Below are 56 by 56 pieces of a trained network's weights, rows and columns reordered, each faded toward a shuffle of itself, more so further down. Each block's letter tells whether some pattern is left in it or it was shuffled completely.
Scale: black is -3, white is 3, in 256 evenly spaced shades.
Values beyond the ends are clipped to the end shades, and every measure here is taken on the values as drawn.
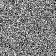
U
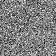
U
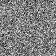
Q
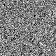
U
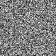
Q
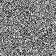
U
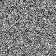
U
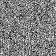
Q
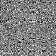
Q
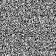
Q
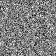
U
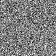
U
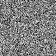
U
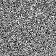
U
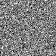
Q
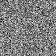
Q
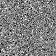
U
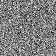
U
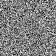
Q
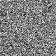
Q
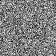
U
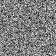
U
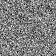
U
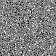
U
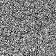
Q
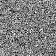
Q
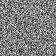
U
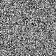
U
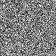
U
